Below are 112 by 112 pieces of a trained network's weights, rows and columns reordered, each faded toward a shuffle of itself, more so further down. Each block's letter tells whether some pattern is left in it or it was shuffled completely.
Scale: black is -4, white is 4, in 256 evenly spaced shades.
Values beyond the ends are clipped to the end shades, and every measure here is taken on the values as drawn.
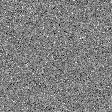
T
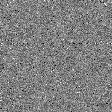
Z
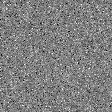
T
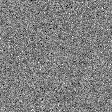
Z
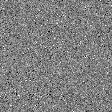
Z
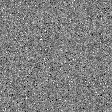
Z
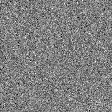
Z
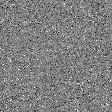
Z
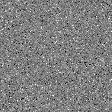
Z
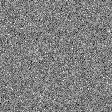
Z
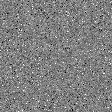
T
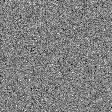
T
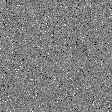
T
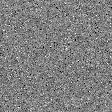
T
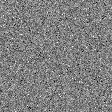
T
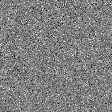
Z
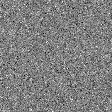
T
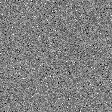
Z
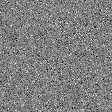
T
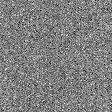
Z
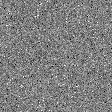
T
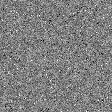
Z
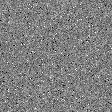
T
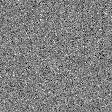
T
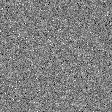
T
